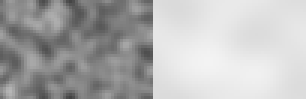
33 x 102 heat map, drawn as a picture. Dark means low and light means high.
It is made of 1 by 2 panels. Panel 1,1: middling, blotchy. Panel 1,2: very high, smooth, faint in contrast.
